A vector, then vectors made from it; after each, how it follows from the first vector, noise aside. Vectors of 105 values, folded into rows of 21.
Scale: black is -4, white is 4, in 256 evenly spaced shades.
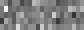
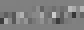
partly zeroed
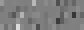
partly zeroed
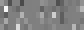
partly zeroed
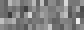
reversed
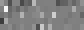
partly zeroed
